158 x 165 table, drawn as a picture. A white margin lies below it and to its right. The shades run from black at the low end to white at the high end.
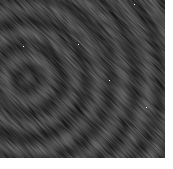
Slope: none. Seam: none. Lone odd cells: 5, each higher than its neighbours. Rings: centred on the middle left. Odd rows or columns: none. Histogram: heavy tails on both sides.
